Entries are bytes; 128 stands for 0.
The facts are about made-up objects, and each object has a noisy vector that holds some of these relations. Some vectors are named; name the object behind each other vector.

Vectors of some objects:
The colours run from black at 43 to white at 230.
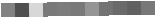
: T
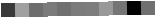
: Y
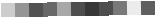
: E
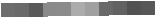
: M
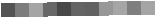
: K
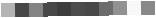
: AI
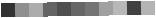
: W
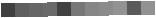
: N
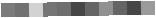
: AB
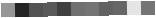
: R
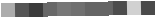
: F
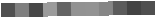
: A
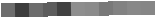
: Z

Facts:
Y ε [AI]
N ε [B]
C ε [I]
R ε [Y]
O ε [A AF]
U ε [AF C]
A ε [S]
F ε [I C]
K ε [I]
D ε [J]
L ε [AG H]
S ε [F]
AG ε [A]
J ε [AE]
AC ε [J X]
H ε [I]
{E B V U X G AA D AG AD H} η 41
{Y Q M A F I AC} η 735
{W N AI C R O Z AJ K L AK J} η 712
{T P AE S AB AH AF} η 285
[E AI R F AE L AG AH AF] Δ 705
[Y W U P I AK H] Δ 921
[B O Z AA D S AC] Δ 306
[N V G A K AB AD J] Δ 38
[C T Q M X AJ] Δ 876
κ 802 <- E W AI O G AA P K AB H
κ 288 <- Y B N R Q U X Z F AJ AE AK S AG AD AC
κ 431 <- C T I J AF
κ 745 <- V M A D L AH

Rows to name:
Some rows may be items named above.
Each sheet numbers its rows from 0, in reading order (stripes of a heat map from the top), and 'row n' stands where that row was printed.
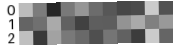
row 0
AG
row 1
K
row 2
AF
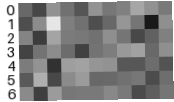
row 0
C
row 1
P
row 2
S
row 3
J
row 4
D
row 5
AD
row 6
S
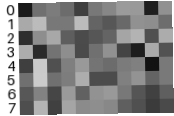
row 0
AK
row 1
AA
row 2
W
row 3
AH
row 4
U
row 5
G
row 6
A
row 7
V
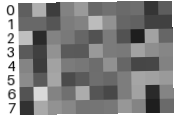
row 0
AD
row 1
M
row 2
AE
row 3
C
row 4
S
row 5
O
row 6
H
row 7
I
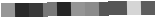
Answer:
L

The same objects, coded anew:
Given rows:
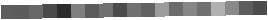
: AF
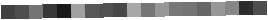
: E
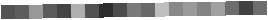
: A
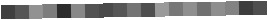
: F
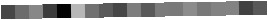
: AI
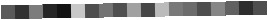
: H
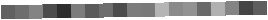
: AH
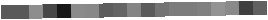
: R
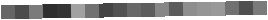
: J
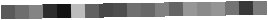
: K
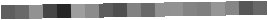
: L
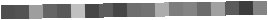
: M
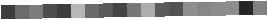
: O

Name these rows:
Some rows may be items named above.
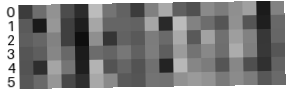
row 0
O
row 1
U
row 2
AB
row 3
AE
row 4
Y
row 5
L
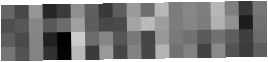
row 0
V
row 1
D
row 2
W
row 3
P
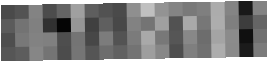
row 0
D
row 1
AB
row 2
S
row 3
S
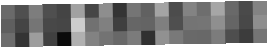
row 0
T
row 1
C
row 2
AK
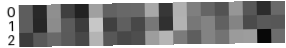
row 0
U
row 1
I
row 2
AA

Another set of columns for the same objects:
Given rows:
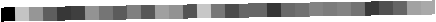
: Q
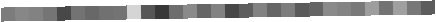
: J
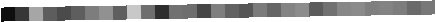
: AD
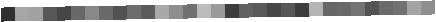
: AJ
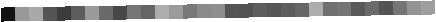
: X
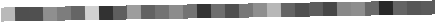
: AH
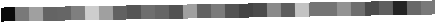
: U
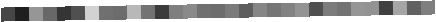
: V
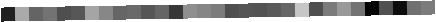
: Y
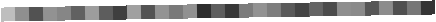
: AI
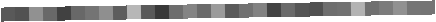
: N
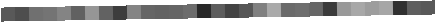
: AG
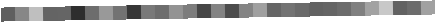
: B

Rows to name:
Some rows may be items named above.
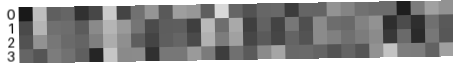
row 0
M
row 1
AK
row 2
AK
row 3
D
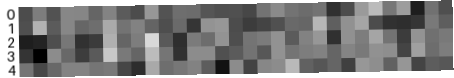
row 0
F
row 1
I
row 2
A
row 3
V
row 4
AE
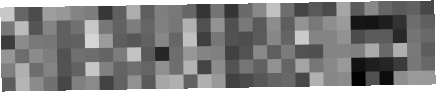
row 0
AF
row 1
P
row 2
H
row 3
J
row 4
P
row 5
T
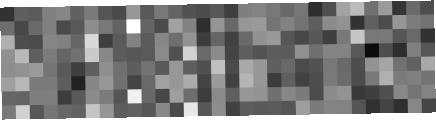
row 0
F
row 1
AB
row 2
L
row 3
W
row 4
S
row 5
O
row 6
AB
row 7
W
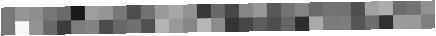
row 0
AA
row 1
C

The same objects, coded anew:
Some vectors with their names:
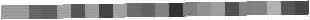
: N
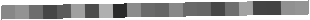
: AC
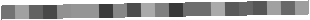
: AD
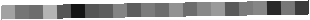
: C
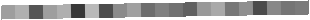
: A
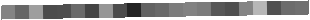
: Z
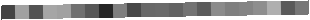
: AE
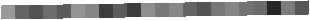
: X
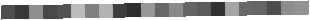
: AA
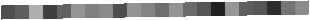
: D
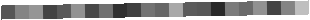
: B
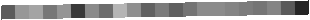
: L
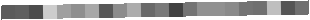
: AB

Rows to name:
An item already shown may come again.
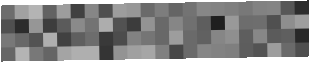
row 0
L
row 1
AA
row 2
T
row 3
V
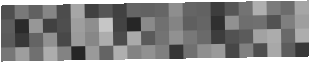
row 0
S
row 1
AA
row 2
P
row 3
J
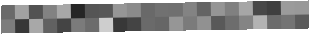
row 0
F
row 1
O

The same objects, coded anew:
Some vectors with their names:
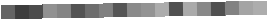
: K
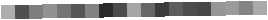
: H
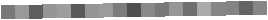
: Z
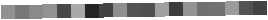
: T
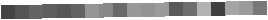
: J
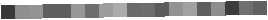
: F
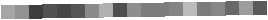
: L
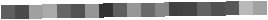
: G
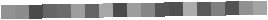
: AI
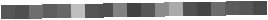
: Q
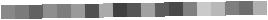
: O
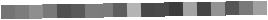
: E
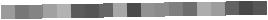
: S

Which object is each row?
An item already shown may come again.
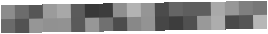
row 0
P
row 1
AA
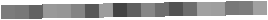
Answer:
O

